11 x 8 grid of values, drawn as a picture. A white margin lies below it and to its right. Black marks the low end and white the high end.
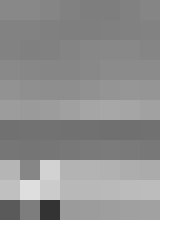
Grain: streaks across. Roughest part: bottom left. Odd patch: rougher, in the bottom left.
